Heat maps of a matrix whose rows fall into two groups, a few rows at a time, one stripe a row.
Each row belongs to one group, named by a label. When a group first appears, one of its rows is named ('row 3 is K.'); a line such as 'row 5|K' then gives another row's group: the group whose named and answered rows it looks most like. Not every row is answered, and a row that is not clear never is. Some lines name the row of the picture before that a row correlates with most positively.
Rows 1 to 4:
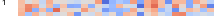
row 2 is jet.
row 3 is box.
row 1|jet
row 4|jet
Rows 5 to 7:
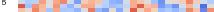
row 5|box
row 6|box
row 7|box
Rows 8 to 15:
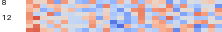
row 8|box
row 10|jet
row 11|box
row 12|jet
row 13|box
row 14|jet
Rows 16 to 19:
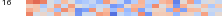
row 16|jet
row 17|jet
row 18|box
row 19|jet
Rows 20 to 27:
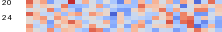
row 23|jet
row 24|jet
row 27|box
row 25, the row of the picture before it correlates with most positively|16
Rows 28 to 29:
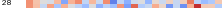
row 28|jet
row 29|box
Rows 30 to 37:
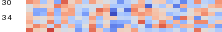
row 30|box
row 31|jet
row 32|box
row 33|box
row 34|jet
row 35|box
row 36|jet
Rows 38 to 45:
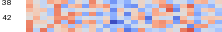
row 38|box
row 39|jet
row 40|jet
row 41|jet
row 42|jet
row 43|jet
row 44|box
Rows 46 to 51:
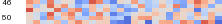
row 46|box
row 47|box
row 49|box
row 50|box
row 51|jet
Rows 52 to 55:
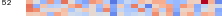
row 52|box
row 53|jet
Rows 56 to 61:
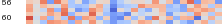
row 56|jet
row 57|box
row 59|box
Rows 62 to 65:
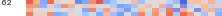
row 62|box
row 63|box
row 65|jet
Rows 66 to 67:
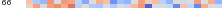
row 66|box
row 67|jet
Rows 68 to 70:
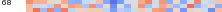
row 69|jet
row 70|box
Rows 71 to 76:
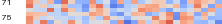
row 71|box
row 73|box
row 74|jet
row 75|jet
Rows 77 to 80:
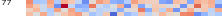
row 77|box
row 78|box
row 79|jet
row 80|jet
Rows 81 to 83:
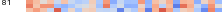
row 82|jet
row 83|jet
